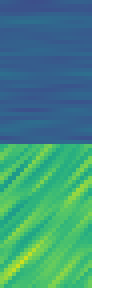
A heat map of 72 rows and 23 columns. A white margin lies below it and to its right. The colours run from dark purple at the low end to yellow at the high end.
It is made of 2 by 1 panels. Panel 1,1: low, streaked across, faint in contrast. Panel 2,1: high, slanting up to the right.
